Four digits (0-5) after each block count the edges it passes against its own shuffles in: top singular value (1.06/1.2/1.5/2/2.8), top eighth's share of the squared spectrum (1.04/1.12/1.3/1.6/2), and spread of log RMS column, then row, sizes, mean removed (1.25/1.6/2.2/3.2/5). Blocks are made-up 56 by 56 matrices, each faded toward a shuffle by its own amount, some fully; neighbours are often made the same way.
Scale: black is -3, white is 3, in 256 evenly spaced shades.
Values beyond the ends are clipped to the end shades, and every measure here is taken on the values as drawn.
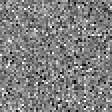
0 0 0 0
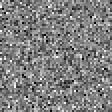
0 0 0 1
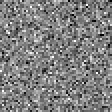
0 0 0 0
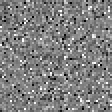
3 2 0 0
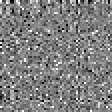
4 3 1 2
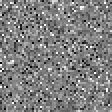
2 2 0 0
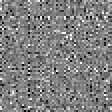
4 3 2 2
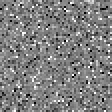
0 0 0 0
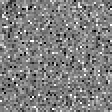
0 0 0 0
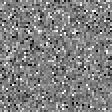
1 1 0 0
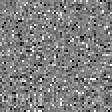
3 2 1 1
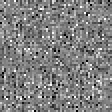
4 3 1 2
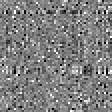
4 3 2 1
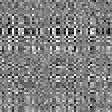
5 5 3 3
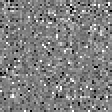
3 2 1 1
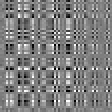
5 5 5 4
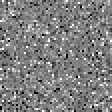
0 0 0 0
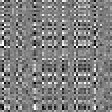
5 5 4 4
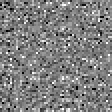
3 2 1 0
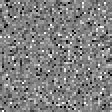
1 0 0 0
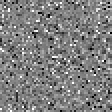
3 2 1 0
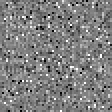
3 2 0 1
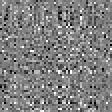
4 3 2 2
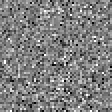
3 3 1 1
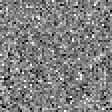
2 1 0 0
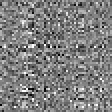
4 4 3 2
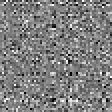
4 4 2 3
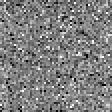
1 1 0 0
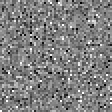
1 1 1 0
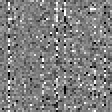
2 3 3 0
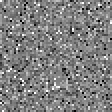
0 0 0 0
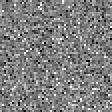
2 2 0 0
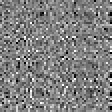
4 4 3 2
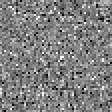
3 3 1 1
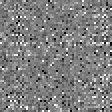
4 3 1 1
